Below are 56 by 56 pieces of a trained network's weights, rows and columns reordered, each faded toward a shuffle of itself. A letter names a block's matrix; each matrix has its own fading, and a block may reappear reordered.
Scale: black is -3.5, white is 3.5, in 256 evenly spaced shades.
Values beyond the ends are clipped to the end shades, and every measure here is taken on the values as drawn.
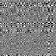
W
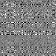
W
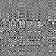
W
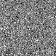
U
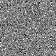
U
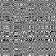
W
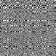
W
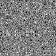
U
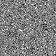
U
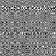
W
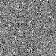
U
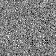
U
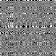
W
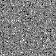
U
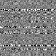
W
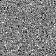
U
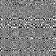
W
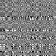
W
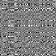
W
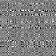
W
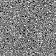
U
